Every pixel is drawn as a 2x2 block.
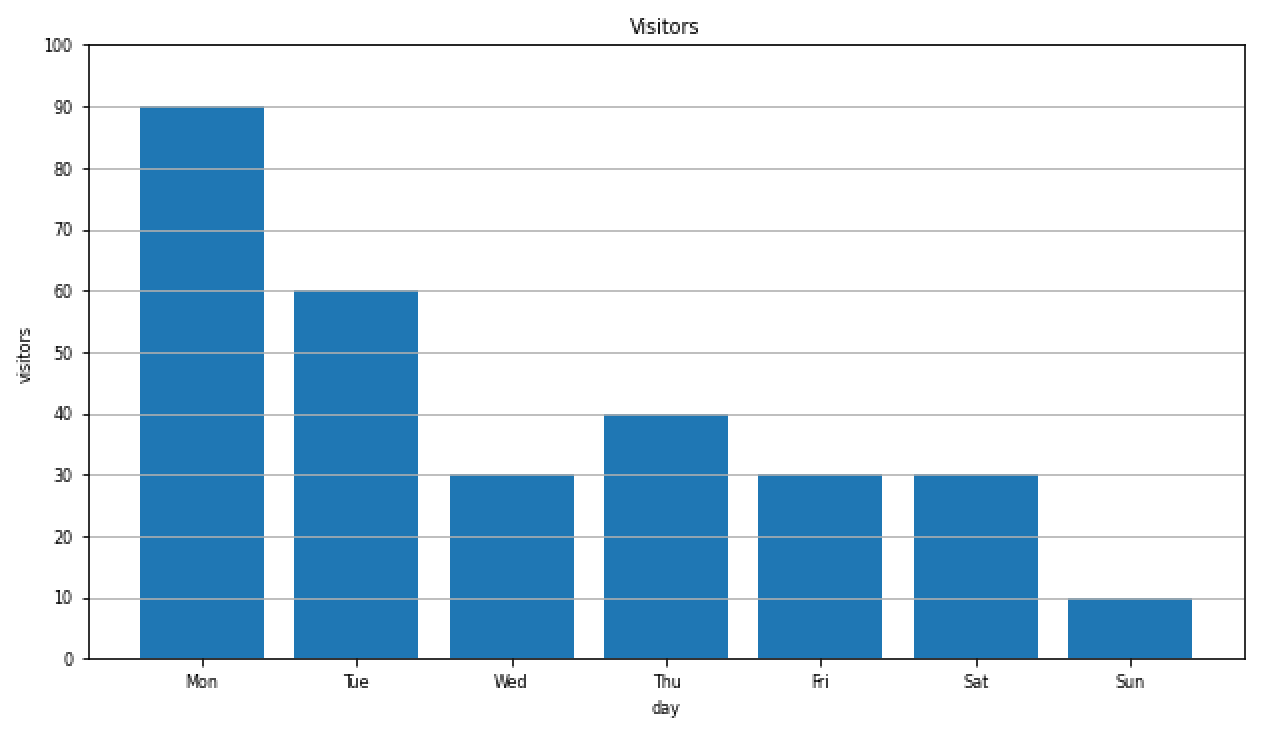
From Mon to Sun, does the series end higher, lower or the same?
lower
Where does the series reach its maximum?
Mon
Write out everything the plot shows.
Title: Visitors
x-axis: day, ticks Mon Tue Wed Thu Fri Sat Sun
y-axis: visitors, ticks 0 10 20 30 40 50 60 70 80 90 100
Values:
90 60 30 40 30 30 10
